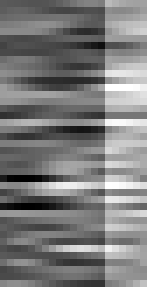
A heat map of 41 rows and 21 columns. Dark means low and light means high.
On average the colour sits 50% of the way up the scale. The top left is the calmest part. The right part is higher, past a seam about 70% of the way across. Streaks run across, left to right.
